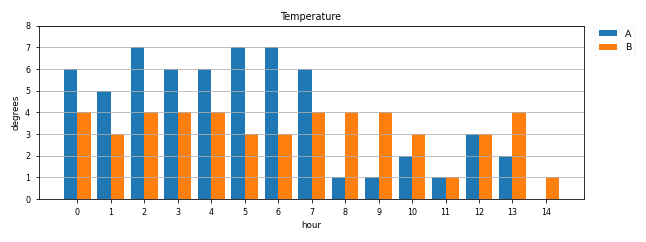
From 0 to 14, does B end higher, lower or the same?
lower
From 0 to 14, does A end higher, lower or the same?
lower
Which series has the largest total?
A
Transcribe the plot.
Title: Temperature
x-axis: hour, ticks 0 1 2 3 4 5 6 7 8 9 10 11 12 13 14
y-axis: degrees, ticks 0 1 2 3 4 5 6 7 8
Legend: A, B
Values:
A: 6 5 7 6 6 7 7 6 1 1 2 1 3 2 0
B: 4 3 4 4 4 3 3 4 4 4 3 1 3 4 1
